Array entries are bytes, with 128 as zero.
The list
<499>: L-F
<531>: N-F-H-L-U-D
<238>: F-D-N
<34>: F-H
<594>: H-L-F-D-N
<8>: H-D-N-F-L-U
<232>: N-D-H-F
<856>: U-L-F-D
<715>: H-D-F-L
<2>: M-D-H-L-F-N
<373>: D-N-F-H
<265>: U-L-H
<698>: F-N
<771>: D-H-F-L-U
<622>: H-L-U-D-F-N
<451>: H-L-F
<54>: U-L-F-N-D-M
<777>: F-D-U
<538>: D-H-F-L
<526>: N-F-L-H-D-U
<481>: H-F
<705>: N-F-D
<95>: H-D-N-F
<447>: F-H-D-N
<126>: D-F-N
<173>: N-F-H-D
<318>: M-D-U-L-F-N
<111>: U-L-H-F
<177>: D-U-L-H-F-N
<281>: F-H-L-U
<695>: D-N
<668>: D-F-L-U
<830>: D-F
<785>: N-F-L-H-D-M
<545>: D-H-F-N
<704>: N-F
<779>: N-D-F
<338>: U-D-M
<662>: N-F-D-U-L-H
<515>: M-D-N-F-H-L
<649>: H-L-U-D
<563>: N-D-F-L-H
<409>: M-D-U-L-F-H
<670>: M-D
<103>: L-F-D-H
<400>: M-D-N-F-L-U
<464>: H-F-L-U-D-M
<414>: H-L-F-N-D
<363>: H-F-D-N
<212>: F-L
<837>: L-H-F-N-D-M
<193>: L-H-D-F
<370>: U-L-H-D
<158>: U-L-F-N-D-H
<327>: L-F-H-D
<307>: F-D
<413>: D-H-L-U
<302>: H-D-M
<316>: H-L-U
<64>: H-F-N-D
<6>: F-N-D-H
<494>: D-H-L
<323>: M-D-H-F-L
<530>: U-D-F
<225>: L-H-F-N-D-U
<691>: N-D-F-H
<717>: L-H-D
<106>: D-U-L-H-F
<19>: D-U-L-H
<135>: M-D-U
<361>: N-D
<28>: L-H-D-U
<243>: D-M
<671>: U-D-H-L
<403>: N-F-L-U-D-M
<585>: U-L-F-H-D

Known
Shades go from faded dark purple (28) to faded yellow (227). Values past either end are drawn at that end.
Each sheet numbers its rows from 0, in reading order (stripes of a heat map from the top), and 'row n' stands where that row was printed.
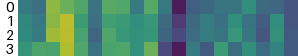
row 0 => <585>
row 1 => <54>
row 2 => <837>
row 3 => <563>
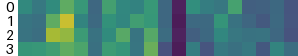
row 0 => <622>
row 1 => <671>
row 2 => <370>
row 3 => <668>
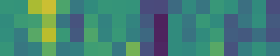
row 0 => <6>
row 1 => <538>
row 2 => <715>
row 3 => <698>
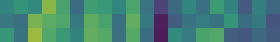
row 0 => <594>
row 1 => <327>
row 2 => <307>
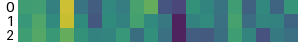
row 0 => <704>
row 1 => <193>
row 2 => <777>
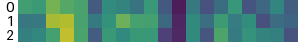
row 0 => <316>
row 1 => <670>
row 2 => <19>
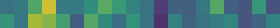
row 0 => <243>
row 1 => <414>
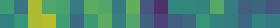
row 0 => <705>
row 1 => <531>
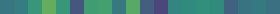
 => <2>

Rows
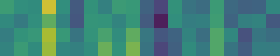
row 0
<95>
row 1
<177>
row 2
<363>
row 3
<238>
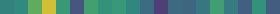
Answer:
<464>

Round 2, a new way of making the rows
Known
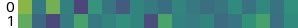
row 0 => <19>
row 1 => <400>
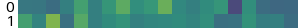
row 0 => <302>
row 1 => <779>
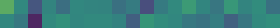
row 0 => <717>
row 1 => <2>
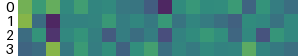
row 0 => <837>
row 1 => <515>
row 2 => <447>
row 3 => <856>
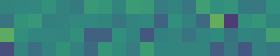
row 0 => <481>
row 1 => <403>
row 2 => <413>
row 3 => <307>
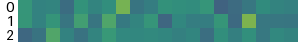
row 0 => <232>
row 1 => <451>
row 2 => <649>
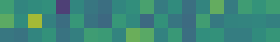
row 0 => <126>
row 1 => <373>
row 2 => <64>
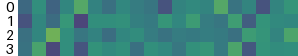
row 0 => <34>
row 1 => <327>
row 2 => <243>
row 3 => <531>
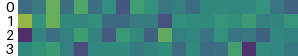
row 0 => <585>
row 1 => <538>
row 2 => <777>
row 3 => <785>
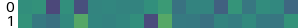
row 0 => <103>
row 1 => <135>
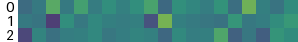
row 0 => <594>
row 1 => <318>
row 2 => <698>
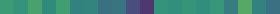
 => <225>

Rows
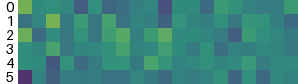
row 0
<494>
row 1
<414>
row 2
<95>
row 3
<361>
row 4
<363>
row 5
<212>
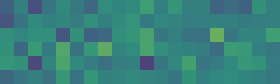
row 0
<238>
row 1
<370>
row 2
<668>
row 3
<8>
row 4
<28>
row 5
<111>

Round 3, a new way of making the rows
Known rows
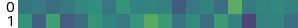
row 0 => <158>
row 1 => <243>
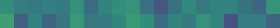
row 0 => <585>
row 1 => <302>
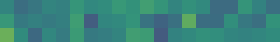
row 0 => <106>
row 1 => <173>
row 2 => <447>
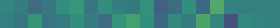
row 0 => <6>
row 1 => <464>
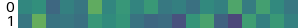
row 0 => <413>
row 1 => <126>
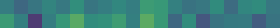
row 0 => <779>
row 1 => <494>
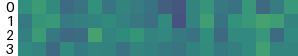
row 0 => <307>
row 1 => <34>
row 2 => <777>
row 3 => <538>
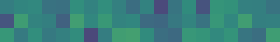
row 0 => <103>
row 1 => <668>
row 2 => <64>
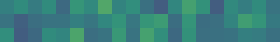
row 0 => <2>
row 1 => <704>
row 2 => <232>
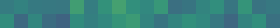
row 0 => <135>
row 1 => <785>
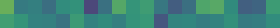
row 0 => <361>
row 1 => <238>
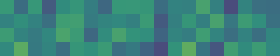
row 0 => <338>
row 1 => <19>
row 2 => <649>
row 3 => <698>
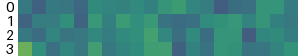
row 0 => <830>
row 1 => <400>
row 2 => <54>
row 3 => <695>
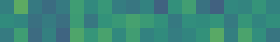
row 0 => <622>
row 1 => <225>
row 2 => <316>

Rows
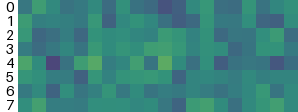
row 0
<705>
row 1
<327>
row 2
<193>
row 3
<111>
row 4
<671>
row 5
<594>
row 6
<212>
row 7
<177>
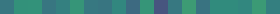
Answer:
<691>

